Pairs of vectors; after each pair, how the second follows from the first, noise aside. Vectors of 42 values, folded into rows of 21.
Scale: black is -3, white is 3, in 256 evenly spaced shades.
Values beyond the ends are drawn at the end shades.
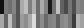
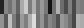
copied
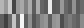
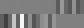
partly zeroed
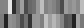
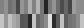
wrapped around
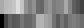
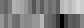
wrapped around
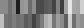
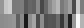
wrapped around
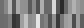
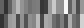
wrapped around
